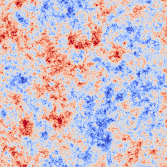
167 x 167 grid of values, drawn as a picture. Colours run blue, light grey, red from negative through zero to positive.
There are no regular stripes. No single row or column stands out from its neighbours. The values follow a bell shape. Neither half mirrors the other.
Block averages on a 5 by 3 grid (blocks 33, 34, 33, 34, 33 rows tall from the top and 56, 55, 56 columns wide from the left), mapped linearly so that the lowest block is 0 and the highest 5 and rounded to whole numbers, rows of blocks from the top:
322
552
330
411
414
